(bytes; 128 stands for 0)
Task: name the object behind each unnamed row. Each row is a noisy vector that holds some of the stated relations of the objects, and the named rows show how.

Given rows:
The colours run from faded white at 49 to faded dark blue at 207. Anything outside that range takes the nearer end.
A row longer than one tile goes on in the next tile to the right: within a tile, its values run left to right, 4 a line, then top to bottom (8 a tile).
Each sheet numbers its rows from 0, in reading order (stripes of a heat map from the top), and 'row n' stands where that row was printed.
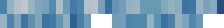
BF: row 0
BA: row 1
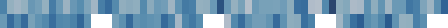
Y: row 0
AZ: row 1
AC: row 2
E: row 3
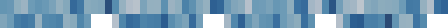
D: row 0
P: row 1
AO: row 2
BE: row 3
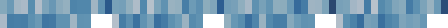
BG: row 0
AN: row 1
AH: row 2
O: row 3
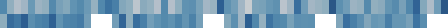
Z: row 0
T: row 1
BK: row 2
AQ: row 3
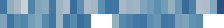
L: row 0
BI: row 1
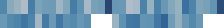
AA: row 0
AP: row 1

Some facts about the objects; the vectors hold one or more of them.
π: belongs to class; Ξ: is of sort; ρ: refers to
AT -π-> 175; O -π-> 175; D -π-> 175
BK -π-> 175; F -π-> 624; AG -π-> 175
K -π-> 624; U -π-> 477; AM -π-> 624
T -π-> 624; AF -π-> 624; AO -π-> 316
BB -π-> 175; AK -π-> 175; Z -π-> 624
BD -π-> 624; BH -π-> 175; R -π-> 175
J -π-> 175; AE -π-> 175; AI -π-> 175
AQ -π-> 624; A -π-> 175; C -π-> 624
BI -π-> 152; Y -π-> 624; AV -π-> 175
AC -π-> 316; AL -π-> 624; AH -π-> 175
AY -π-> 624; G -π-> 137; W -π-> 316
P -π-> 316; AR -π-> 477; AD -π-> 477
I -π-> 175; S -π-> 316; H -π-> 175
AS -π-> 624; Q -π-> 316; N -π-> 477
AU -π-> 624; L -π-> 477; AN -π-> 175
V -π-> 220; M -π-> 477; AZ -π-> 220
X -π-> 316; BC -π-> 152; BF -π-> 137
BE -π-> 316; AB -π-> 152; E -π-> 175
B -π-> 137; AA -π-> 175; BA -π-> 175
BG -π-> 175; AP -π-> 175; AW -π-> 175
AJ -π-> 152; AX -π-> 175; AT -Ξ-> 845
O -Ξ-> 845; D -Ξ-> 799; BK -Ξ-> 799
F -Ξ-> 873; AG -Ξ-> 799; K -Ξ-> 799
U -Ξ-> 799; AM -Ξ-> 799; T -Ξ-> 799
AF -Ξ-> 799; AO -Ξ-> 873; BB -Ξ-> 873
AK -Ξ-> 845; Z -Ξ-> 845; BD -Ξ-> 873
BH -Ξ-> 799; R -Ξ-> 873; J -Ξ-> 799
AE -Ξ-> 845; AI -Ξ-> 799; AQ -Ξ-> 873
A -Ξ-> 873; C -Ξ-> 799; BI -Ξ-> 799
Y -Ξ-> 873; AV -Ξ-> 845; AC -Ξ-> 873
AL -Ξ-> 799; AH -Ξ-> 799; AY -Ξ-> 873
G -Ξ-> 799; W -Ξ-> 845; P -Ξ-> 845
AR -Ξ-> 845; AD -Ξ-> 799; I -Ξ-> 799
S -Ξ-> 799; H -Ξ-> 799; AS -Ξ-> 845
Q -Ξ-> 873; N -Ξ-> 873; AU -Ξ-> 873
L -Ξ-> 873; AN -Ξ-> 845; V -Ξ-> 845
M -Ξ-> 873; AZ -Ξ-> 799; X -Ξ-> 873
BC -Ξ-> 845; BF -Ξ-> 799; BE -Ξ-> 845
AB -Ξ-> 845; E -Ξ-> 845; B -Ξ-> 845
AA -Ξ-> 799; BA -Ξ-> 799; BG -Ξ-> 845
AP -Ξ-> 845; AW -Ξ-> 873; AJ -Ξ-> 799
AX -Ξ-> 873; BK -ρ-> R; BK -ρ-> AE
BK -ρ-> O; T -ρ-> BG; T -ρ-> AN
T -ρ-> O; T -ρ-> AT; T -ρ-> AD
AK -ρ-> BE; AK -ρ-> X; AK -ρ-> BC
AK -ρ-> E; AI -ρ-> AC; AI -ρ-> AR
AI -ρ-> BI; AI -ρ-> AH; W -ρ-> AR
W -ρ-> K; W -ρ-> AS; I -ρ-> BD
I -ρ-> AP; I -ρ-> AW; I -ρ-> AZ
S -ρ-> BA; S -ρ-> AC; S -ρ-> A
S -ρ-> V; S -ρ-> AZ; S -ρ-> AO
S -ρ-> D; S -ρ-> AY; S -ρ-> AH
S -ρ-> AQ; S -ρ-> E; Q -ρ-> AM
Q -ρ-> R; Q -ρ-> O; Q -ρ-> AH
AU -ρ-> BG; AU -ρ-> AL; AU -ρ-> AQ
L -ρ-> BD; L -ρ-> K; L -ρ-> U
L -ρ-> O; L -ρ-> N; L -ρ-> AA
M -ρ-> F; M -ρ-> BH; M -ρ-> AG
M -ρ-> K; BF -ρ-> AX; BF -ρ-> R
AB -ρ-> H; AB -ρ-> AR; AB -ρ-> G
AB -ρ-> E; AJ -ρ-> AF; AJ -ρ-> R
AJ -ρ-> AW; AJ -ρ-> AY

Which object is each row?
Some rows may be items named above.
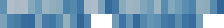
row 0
G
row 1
C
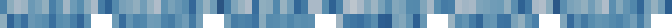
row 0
Y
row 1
AL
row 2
U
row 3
B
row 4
BI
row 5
AL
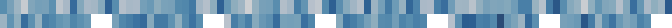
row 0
BK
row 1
G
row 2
Q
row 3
N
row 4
BE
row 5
AI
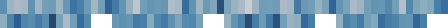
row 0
V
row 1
I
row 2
AK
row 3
BB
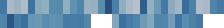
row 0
F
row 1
N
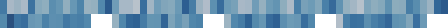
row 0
F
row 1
AR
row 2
AV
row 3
P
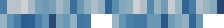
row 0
AB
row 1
S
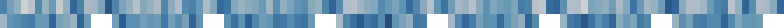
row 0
S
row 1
AU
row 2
C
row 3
BC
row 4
X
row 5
W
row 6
AJ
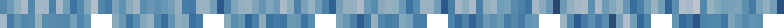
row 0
AD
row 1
A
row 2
J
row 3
H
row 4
K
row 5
V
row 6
AS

